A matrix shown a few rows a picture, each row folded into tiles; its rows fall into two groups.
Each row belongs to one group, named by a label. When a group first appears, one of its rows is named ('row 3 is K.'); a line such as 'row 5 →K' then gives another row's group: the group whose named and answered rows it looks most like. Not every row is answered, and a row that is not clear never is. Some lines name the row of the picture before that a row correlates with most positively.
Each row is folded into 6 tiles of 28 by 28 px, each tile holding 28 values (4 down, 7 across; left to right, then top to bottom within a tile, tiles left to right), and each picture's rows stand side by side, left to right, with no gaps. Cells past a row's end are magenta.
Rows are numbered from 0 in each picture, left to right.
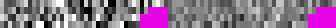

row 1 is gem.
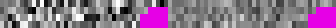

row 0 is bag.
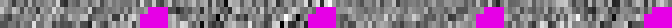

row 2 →bag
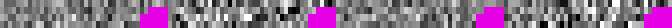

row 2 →bag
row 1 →bag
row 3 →gem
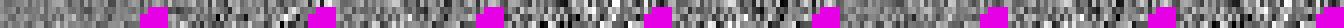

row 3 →gem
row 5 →gem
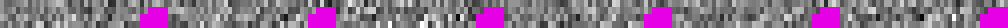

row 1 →bag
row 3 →gem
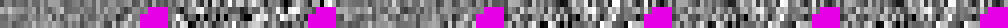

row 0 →bag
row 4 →gem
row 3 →gem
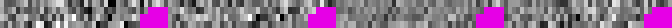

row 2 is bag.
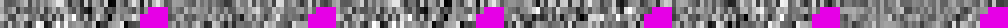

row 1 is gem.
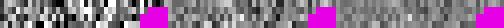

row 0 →gem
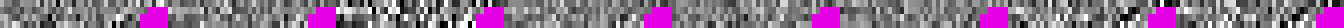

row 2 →bag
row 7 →bag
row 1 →bag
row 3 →bag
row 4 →gem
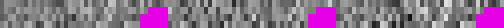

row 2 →gem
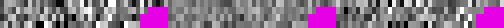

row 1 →gem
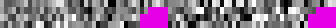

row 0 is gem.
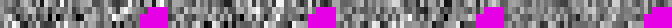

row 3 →gem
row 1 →gem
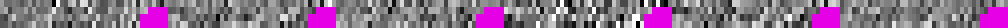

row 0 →bag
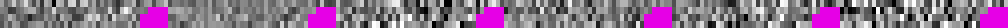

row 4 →gem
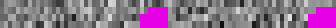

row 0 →gem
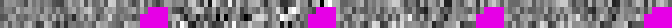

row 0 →gem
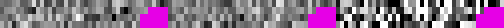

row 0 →bag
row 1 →gem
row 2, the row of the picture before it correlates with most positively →0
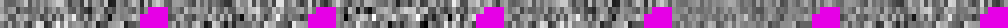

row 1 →gem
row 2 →bag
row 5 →gem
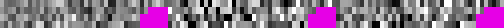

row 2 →gem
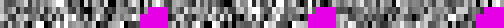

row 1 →gem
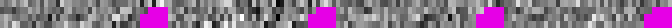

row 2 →bag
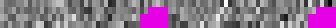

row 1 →bag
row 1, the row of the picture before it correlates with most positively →2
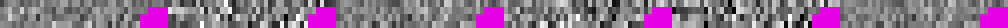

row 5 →gem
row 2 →gem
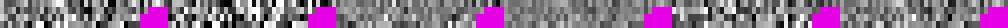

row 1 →gem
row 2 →bag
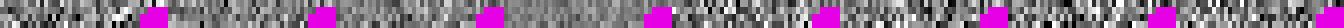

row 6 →gem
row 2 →gem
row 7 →bag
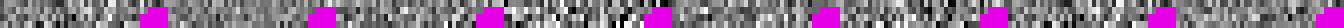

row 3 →bag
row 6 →gem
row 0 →gem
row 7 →bag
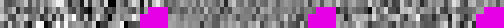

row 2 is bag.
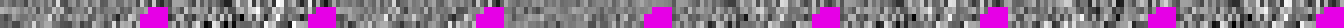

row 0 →bag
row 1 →gem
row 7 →gem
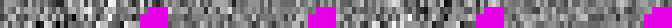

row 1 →bag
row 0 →gem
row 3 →bag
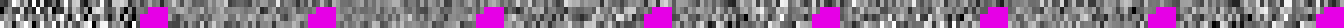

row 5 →bag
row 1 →bag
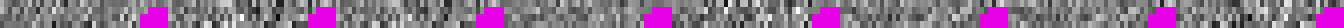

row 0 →bag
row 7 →gem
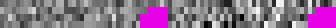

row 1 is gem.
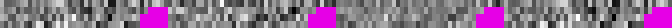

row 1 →bag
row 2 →bag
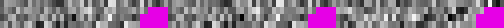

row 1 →gem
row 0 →gem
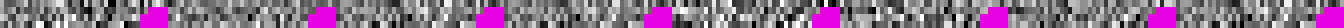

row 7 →gem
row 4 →bag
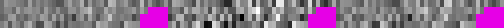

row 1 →gem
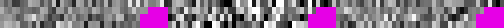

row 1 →gem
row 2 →bag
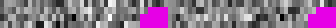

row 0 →gem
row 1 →bag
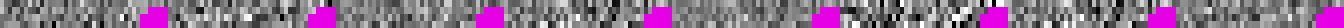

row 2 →gem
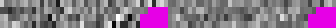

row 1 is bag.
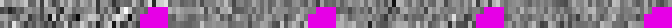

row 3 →gem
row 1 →bag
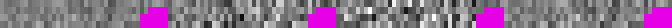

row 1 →gem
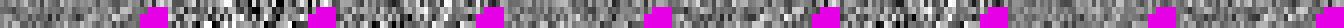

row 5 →gem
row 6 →gem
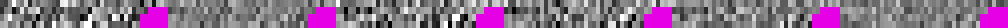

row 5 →bag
